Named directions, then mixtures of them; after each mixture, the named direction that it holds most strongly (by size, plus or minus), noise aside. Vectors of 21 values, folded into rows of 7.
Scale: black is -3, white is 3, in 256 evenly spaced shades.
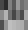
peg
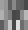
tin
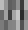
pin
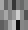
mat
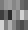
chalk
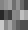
chalk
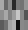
mat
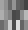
tin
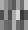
pin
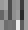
pin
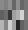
chalk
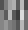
pin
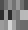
chalk
